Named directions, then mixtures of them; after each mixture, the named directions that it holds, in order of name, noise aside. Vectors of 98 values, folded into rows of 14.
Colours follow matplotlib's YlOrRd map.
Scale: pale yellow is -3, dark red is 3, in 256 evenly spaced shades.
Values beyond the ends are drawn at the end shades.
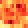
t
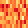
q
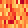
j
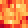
t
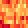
q, t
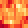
t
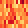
j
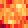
t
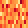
j, q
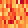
j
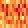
q, t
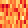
q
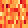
j, q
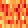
q, t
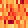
j, t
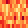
q, t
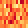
j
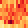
j, t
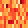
j, q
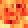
t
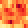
t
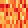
q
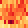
j, t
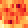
t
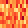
q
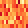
j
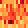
j, t
